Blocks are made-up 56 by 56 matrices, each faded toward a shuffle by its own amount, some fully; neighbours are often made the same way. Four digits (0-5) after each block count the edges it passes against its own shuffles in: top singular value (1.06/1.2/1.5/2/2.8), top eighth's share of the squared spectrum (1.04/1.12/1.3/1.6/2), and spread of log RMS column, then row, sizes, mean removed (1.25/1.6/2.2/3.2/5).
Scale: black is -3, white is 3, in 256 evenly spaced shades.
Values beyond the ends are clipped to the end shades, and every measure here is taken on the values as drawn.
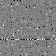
3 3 0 1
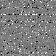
3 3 0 1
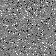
1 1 0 0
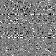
4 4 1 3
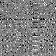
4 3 1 2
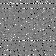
4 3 0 2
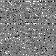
3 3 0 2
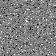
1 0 0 0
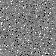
0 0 0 0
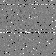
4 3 0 2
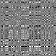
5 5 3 3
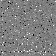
2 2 0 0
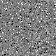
1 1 1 0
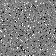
0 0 0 0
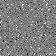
1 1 0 0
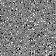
2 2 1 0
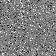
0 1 0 0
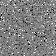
1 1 0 1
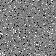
1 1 0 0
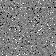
1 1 0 0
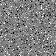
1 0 0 0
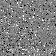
1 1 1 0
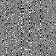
2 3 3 0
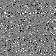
3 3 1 2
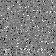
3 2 0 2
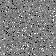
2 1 0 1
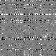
4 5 2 3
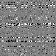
4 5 1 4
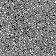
1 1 0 0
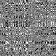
4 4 3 3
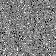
1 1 0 0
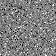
1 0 0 0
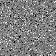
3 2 0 1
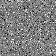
2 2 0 0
